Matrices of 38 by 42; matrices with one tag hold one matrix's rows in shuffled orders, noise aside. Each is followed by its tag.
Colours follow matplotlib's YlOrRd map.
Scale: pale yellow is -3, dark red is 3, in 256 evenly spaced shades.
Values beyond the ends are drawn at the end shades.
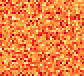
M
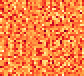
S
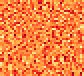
S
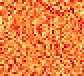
S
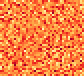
S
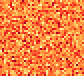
M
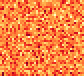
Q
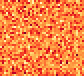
M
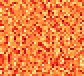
S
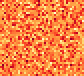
Q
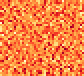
S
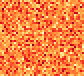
Q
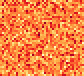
Q
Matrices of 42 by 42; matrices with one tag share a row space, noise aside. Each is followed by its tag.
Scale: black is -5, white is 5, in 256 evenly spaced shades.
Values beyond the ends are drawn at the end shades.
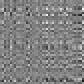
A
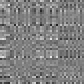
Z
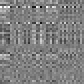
Z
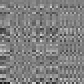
Z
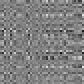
A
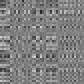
Z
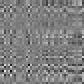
A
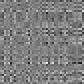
A
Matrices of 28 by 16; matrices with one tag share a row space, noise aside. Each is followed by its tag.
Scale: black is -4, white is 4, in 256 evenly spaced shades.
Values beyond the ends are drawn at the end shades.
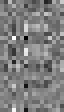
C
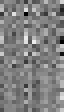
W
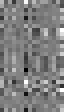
W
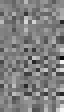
W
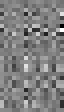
W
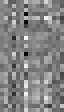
C
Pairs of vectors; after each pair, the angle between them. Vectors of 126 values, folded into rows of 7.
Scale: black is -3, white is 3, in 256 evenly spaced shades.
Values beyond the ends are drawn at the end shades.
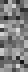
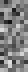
orthogonal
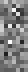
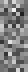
nearly parallel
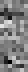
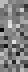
orthogonal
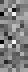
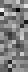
partly aligned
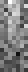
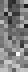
nearly opposite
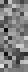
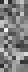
nearly opposite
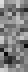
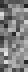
partly opposed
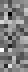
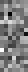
nearly parallel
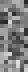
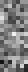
partly opposed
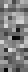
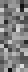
partly opposed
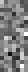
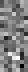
nearly opposite
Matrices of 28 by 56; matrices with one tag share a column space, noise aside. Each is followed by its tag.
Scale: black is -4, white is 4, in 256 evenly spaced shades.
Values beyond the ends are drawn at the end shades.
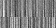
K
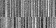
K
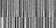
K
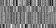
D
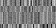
D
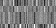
D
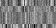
D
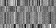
D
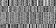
D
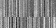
K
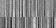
K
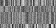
D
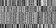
D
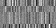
D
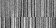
K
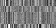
D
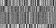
D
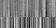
K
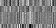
D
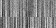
K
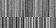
K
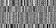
D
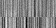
K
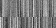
K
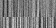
K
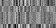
D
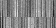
K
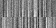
K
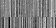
K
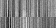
K
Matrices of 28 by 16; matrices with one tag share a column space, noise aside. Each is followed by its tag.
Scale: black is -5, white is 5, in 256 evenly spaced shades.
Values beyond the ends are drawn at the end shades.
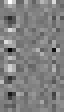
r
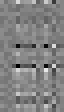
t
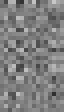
r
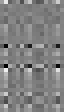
t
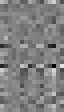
t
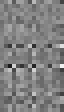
t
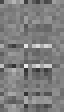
t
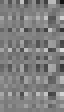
r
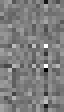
t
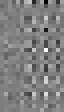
r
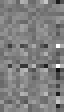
t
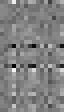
t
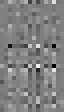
t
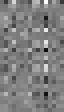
r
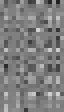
r
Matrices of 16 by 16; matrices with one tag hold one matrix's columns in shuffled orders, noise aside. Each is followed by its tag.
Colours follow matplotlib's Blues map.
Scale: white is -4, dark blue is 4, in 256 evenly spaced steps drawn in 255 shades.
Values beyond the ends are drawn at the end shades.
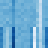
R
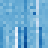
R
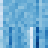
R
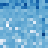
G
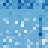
G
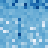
G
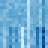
R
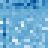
G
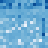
G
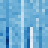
R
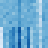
R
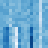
R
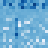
G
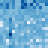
G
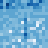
G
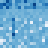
G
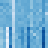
R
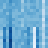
R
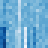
R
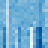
R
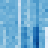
R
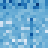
G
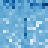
G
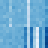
R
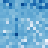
G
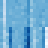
R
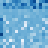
G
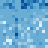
G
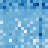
G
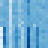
R
